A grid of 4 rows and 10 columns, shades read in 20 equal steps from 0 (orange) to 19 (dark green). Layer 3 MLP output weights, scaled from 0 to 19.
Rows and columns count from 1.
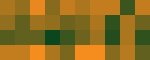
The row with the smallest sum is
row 4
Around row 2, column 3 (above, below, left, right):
1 12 12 8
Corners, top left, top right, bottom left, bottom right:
6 4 4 12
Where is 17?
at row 3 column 8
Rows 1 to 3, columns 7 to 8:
4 4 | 6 16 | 7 17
